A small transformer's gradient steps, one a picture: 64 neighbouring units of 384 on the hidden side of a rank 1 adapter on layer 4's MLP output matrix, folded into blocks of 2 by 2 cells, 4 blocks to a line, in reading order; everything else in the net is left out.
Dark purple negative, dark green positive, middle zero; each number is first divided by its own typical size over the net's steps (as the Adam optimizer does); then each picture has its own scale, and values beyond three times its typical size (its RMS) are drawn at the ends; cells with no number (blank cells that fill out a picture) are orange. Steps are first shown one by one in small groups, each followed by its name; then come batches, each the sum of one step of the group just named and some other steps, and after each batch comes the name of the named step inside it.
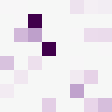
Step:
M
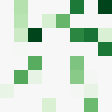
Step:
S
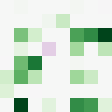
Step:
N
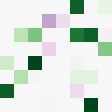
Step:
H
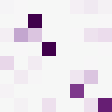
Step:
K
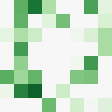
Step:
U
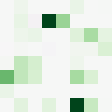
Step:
H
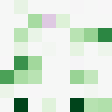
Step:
N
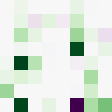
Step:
H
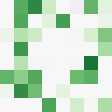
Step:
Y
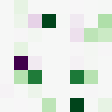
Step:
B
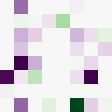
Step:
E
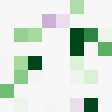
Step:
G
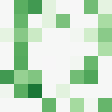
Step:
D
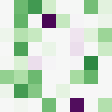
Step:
Y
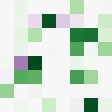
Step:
B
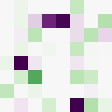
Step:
B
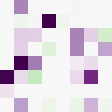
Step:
E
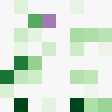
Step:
G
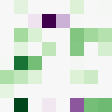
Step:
G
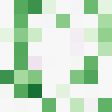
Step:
D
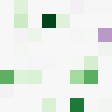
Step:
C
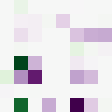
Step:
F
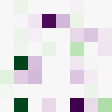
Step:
F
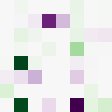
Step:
F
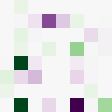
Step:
F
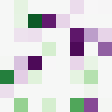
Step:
C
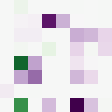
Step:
F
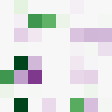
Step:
F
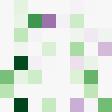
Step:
C
